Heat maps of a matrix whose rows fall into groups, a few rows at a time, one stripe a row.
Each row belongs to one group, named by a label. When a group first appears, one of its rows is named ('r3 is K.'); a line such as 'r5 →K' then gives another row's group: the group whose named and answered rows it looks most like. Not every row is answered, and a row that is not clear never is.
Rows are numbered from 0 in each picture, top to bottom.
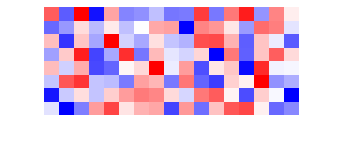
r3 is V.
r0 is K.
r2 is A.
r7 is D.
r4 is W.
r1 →A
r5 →W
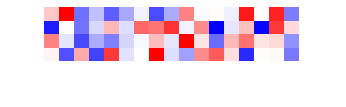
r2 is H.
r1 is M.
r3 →A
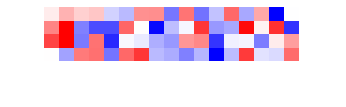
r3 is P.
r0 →W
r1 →H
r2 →H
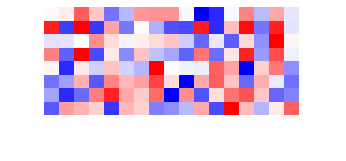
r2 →M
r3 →K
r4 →A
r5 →A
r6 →D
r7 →P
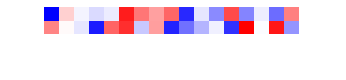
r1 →K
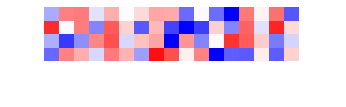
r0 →M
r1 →K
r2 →D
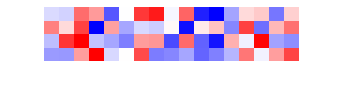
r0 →W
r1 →K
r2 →W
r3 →P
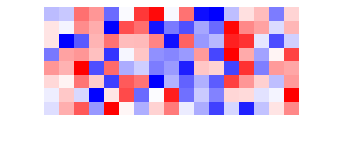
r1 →P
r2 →D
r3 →P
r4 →K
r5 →P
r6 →V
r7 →V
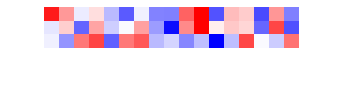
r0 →H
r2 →P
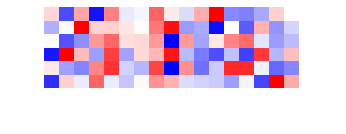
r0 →A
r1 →V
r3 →V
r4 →D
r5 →M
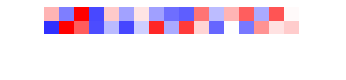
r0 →K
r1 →W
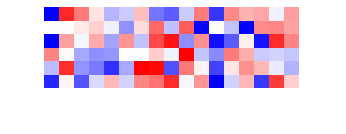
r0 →P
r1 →W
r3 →H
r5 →M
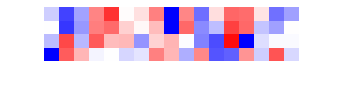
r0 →D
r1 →D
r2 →V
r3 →M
